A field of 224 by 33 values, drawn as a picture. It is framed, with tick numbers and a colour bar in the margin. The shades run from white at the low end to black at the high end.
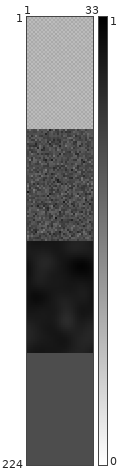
The table splits into 4 rows of 1 panel. Panel 1,1: low, checkered, faint in contrast. Panel 2,1: high, fine-grained. Panel 3,1: very high, smooth, faint in contrast. Panel 4,1: high, flat.
